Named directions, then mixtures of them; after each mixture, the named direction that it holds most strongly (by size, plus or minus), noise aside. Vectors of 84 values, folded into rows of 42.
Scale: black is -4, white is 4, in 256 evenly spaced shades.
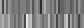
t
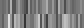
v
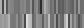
t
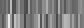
v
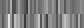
v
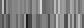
t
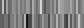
t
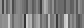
t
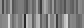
t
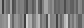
t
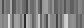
v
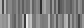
t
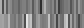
t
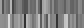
v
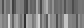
v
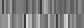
t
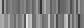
t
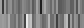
t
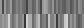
t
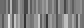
v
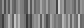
v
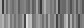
t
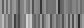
t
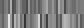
v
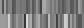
t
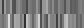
v
